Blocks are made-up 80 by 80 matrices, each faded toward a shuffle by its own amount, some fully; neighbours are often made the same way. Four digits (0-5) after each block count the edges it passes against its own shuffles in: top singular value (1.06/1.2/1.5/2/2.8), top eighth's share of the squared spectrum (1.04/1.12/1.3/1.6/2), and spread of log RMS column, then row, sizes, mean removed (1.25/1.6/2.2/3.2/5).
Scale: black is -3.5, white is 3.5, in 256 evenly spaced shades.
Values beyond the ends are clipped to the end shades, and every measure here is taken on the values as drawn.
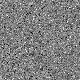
2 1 0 0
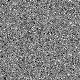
0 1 0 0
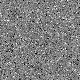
0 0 0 0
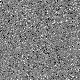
0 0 0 0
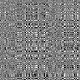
5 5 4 4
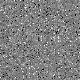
3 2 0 1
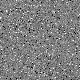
1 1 0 0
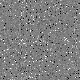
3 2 1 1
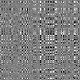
5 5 4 4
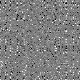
4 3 2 2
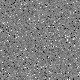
2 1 0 0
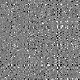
4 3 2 2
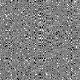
4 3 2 2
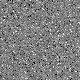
1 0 0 0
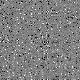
3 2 1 1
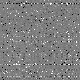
4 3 1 2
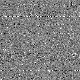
2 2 0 3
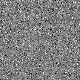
0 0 0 1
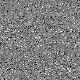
1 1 0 2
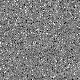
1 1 0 1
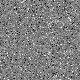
2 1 0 0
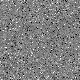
1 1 0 1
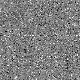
3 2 0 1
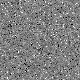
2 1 0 0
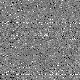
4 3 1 2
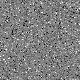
0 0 0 0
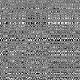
5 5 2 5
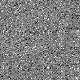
3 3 1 1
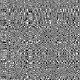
5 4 3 3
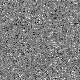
2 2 0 0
